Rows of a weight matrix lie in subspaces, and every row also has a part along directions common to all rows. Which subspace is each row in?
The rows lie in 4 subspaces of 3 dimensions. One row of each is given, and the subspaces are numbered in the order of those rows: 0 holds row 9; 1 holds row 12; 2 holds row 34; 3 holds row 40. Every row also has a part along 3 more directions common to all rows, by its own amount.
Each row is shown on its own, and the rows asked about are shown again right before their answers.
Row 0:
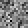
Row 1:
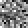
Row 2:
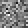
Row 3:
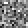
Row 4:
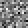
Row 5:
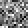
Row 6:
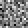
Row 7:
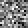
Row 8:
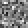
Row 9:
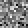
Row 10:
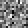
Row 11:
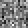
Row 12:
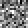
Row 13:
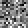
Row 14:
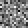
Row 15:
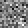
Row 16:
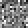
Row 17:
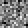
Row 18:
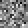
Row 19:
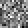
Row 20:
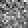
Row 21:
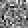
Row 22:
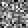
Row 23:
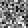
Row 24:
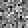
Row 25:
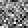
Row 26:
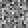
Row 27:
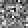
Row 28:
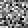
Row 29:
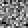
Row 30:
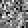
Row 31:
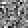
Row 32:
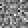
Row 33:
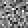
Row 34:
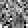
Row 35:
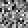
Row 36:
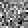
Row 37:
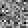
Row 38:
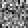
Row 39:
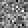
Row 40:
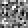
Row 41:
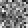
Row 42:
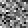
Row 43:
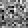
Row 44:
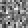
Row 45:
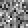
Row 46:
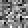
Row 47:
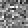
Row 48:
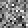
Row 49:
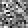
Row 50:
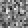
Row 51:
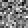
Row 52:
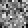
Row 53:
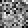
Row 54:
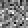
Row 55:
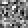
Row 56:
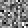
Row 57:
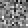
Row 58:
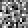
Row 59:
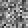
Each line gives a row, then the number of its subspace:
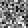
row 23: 0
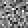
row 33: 0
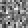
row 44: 3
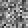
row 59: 0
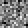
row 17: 3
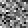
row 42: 2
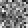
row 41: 2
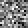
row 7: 0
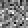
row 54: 1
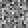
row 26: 1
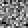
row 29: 3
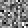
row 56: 0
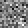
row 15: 0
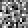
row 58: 3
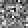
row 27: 1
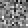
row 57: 1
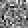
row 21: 1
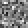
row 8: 3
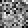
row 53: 2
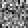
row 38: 1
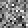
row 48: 0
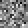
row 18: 1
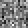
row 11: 1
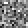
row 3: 3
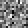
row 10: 1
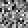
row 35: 3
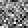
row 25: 1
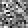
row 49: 2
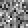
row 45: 2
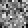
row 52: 2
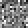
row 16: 1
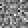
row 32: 3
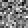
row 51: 0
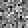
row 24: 0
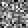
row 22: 0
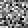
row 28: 0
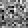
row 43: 1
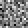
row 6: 3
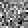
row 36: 2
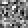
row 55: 3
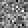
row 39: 0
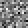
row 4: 3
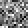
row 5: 1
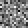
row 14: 3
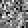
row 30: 2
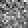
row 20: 2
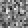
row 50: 3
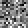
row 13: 0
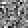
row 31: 3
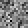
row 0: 2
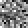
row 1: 2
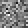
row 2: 2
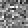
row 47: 1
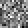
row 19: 2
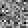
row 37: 2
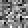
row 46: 0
